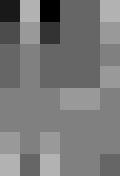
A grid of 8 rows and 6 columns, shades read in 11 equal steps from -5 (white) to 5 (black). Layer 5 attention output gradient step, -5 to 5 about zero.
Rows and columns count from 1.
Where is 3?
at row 2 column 3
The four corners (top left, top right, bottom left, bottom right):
4 -2 -2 1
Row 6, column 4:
0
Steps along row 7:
up down up same same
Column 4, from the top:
1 1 1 1 -1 0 0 0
